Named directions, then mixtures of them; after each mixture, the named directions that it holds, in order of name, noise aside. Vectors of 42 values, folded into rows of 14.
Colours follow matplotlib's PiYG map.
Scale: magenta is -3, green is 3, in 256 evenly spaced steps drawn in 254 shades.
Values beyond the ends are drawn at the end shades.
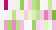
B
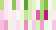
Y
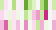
Y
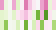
Y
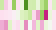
Y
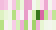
B, Y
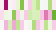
B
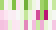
Y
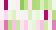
B, Y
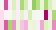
B, Y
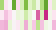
Y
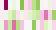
B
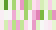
B, Y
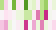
Y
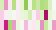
B, Y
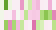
B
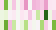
B, Y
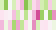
B, Y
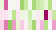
B, Y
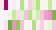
B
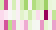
B, Y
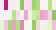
B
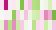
B
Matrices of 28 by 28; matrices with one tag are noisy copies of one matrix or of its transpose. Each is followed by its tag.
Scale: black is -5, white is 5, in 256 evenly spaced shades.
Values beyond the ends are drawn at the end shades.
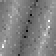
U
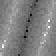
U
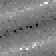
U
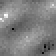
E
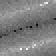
U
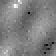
E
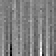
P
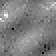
E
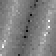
U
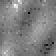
E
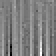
P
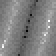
U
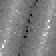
U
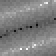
U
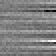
P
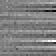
P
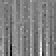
P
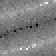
U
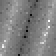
U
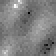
E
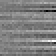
P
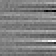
P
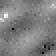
E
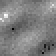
E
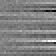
P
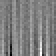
P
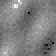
E
